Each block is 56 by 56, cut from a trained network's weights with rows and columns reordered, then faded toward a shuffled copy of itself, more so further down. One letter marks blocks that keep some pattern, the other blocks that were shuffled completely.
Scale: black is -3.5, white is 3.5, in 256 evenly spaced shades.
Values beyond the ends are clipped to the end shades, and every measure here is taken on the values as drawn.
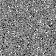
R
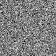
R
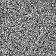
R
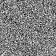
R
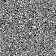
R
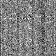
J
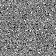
R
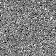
R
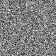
R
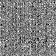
J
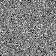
R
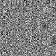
J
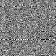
J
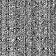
J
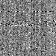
J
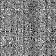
J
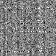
J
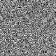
J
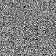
J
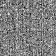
J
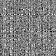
J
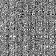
J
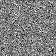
R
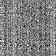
J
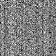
J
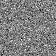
R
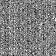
J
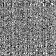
J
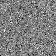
R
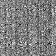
J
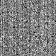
J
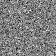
R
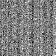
J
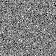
R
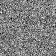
R
